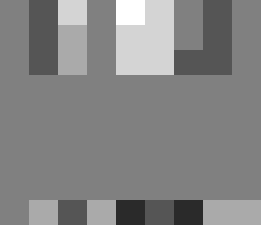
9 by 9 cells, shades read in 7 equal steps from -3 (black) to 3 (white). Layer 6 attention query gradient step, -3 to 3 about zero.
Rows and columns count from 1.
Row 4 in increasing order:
0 0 0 0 0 0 0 0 0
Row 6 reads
0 0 0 0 0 0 0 0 0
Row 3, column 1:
0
